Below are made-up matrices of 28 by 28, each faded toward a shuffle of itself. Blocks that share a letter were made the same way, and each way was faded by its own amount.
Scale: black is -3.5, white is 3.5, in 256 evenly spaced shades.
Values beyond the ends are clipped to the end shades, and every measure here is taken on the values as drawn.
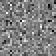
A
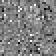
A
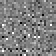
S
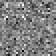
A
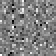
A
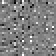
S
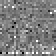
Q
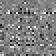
Q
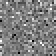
A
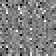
S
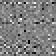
Q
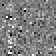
S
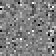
S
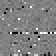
Q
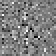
A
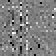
S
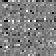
Q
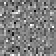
A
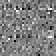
Q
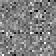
A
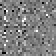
S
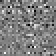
Q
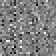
S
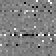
Q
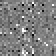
S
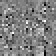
A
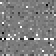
Q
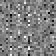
A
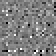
Q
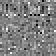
A
